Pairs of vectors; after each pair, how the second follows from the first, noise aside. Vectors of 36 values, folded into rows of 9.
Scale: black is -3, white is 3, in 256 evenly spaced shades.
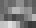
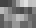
reversed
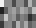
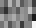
reversed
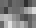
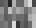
shuffled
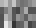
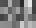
reversed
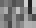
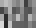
reversed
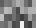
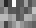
reversed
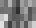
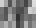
reversed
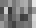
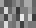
shuffled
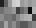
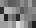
reversed
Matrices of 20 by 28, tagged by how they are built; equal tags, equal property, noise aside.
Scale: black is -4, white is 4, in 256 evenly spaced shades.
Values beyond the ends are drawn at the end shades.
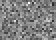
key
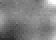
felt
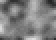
felt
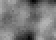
felt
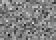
key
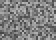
key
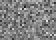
key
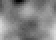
felt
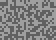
key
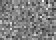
key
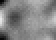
felt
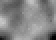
felt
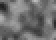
felt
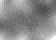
felt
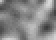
felt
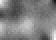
felt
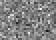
key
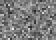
key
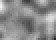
felt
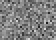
key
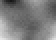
felt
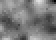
felt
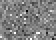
key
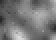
felt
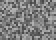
key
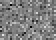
key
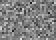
key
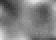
felt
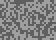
key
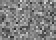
key
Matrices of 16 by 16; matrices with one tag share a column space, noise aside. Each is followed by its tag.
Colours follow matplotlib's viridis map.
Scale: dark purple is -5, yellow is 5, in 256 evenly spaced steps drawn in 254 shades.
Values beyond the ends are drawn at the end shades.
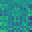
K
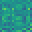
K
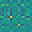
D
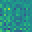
K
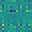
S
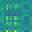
K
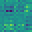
S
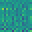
K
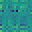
S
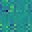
S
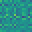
D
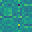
D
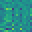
K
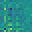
K
